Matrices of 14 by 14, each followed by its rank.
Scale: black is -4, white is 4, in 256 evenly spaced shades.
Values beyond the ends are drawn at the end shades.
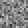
full rank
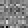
three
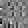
three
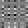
one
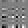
one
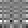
one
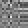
two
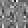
three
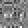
three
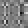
two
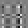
one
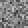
full rank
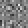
three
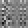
two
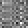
two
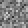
full rank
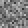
full rank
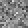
full rank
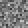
full rank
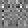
two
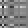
one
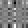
one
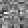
three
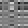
one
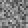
full rank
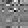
two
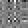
two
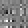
two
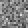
full rank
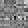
three
